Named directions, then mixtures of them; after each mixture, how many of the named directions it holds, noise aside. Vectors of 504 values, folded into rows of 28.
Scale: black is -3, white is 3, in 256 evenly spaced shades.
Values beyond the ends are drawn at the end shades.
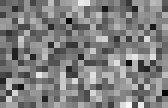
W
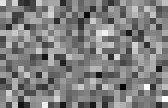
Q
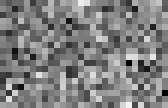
one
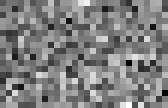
one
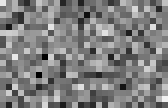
two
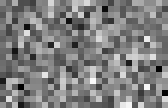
two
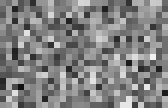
two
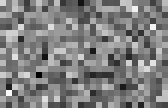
two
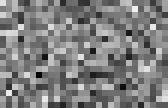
two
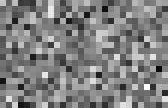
two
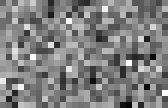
two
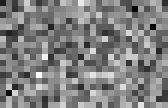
two
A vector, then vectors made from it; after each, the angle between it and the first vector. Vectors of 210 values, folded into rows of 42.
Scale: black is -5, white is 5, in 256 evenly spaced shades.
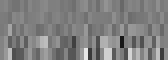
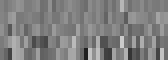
nearly opposite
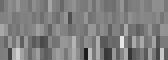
nearly opposite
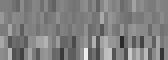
nearly parallel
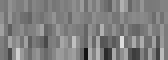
nearly opposite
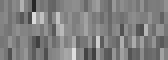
partly opposed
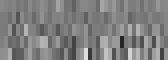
nearly parallel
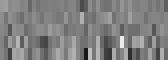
nearly opposite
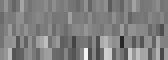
nearly parallel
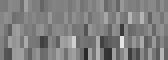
nearly opposite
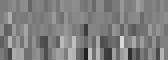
nearly opposite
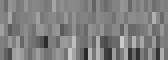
nearly opposite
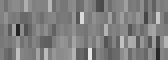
partly opposed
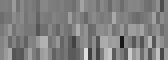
nearly parallel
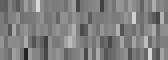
partly opposed
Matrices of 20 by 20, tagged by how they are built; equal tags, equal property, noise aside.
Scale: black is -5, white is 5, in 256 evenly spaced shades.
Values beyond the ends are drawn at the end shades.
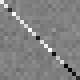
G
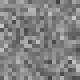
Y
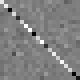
G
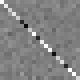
G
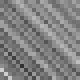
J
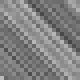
J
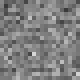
Y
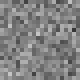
Y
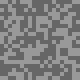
Y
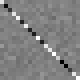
G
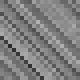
J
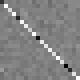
G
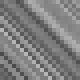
J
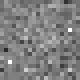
Y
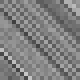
J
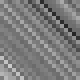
J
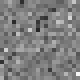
Y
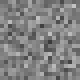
Y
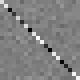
G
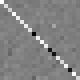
G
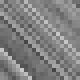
J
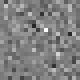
Y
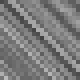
J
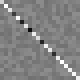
G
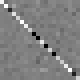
G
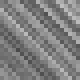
J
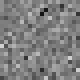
Y
